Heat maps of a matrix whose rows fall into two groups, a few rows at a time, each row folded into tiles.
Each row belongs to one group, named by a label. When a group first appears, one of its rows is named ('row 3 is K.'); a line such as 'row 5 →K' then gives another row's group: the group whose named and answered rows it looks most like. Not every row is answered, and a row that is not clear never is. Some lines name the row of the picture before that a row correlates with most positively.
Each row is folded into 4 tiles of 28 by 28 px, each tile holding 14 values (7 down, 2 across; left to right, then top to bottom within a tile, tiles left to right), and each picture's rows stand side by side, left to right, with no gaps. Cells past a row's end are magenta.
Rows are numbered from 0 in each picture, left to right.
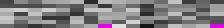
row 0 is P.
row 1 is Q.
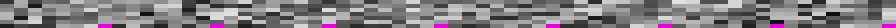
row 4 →P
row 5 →P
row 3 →P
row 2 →P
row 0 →P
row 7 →P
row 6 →Q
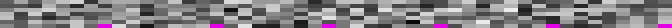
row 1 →Q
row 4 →Q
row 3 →Q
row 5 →P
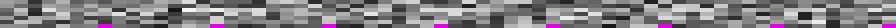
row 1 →P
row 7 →P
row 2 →P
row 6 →P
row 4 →P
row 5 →P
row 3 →P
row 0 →Q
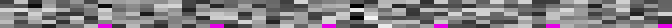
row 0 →P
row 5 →Q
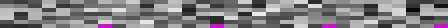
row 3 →Q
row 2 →P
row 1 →Q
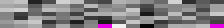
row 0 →Q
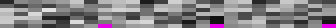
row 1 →Q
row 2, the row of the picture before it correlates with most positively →0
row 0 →P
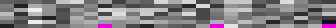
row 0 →P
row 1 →P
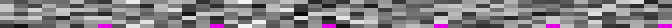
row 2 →Q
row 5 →P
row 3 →P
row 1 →Q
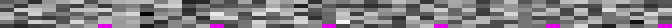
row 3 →P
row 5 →Q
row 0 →P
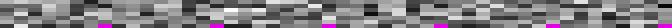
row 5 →P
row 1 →Q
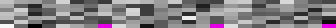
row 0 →Q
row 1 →Q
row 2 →Q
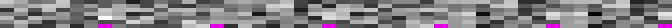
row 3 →P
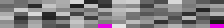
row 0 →P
